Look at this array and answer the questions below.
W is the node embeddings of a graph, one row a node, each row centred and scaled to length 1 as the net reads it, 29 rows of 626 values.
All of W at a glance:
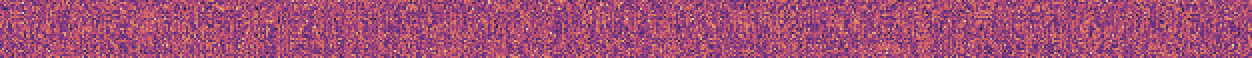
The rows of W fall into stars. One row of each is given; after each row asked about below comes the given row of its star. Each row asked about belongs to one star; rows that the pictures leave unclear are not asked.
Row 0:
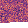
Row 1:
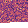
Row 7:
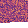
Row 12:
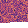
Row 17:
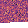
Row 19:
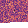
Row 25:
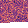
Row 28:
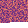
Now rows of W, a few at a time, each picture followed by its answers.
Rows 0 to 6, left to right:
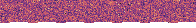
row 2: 28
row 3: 12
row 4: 12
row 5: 19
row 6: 1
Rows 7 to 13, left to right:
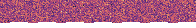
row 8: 19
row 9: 12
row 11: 25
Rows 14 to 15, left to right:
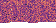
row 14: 7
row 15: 7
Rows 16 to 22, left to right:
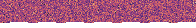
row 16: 28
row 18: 17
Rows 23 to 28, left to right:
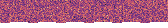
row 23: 0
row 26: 0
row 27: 7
